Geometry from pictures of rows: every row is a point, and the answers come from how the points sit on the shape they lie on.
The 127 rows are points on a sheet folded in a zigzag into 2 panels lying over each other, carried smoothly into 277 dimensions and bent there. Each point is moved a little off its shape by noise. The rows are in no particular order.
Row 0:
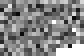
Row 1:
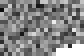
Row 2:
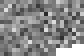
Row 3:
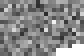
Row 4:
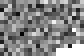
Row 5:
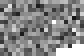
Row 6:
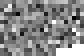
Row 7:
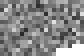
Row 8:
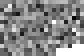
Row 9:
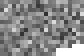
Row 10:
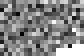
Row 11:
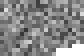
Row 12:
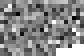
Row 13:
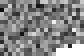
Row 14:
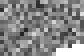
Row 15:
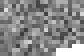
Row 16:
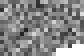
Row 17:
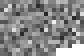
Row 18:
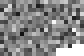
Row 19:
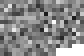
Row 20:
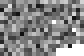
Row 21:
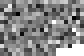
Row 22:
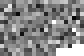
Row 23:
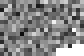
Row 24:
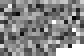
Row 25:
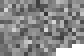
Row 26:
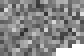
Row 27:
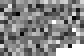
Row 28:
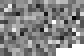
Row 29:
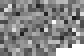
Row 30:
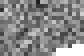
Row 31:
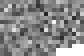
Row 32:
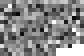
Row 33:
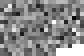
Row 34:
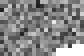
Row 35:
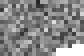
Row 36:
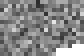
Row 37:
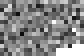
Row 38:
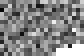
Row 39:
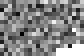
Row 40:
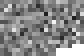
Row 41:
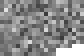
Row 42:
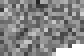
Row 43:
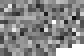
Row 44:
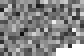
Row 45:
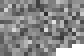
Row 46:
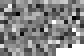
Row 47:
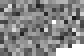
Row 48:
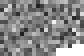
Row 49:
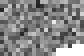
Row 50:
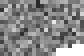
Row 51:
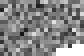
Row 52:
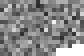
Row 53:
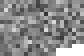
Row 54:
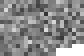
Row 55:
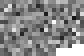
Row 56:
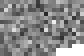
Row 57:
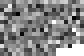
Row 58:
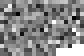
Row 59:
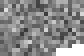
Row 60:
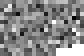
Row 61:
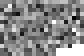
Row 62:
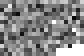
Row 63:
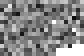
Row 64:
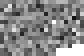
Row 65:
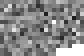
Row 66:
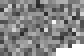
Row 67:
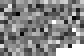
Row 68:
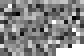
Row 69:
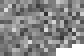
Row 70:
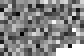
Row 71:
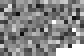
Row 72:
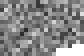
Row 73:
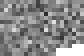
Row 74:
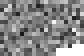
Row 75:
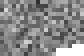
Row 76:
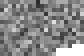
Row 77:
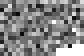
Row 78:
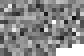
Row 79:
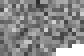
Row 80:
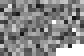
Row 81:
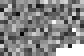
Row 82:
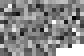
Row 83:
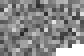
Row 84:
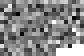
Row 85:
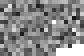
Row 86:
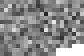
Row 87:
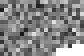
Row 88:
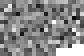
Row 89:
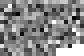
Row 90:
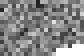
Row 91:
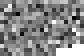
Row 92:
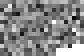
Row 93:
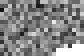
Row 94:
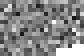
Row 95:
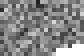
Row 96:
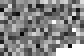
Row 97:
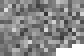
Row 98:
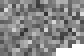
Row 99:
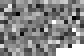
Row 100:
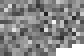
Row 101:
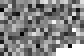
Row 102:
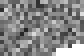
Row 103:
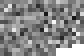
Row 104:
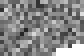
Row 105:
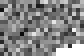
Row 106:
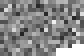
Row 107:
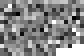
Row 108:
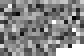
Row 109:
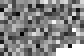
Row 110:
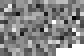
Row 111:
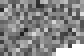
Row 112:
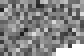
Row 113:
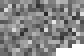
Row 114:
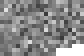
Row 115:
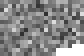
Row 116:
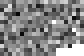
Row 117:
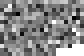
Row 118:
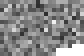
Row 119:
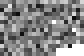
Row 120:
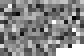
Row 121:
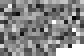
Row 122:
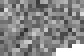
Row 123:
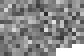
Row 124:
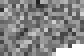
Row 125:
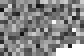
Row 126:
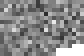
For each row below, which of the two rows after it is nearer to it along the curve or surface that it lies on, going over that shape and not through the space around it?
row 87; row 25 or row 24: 24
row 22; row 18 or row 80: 18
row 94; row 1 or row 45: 1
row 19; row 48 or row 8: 8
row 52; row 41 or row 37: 37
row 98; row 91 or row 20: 91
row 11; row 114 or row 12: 114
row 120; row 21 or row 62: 62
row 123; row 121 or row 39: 121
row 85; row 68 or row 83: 68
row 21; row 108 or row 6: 6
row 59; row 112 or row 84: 112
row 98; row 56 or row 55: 55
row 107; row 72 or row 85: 85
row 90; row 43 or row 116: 43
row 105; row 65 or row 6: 6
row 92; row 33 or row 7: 33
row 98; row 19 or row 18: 18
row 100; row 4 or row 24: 24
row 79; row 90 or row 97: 90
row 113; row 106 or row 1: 106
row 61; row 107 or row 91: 107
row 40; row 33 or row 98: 98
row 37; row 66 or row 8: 8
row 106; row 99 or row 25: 99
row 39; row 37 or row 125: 37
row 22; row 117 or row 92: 117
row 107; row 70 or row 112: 70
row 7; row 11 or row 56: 11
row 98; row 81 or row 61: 81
